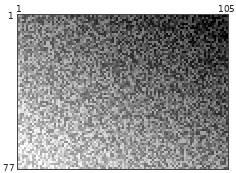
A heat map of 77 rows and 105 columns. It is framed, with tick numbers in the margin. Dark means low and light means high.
Slope: up to the bottom left. Stripes: none. Grain: fine. Ninth with the lowest average: top right.
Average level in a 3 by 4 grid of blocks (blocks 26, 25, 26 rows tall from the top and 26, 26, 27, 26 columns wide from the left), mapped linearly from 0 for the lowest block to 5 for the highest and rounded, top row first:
3 2 1 0 | 4 3 2 1 | 5 4 3 2
